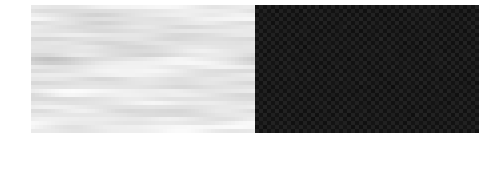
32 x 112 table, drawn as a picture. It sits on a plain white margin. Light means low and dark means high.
It is made of 1 by 2 panels. Panel 1,1: very low, streaked across, faint in contrast. Panel 1,2: very high, checkered, faint in contrast.
